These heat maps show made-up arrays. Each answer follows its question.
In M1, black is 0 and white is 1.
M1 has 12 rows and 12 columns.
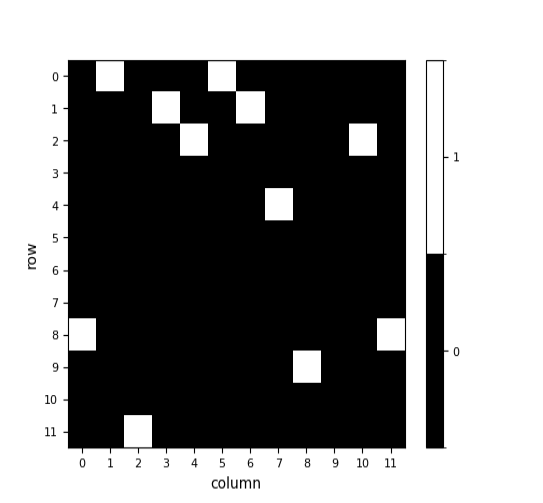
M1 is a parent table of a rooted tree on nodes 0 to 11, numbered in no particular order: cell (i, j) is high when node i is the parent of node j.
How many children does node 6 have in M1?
0
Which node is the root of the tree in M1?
9
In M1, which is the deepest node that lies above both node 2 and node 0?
8
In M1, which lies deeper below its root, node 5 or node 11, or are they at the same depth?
node 5
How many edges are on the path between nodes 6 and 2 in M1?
5
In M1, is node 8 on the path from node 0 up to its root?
yes
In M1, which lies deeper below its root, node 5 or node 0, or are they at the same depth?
node 5
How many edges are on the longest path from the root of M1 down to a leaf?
5
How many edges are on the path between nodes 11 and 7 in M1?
3
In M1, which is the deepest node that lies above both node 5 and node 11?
8
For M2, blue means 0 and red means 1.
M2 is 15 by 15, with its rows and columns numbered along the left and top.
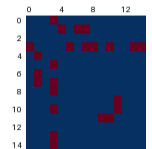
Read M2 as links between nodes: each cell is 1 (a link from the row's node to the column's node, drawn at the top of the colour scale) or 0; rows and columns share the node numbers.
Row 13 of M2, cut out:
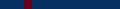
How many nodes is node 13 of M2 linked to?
1
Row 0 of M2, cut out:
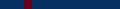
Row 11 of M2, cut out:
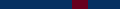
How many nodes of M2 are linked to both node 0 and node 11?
0
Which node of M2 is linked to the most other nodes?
node 3
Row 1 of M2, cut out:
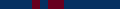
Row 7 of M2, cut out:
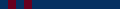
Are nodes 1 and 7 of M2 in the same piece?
yes
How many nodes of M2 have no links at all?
2
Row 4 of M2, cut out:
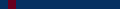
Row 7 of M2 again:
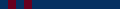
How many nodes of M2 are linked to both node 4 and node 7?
1
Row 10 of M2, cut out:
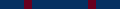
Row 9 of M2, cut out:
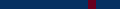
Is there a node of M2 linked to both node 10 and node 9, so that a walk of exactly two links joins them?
yes
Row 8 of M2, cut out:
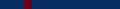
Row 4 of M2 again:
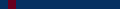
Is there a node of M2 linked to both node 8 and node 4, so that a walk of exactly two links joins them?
no
